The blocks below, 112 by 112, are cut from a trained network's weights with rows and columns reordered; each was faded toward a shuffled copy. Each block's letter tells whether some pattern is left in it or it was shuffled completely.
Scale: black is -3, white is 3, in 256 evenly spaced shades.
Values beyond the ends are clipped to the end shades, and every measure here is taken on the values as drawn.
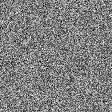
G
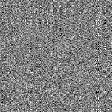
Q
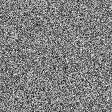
G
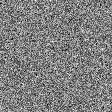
G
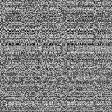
Q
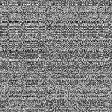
Q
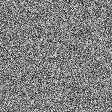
G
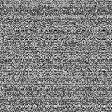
Q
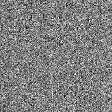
Q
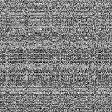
Q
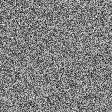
G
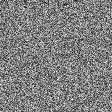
G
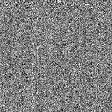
Q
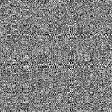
Q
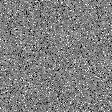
G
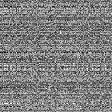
Q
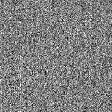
Q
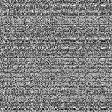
Q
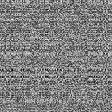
Q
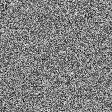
G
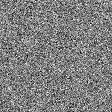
G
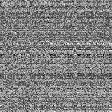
Q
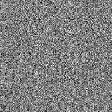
Q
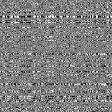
Q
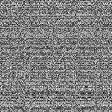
Q
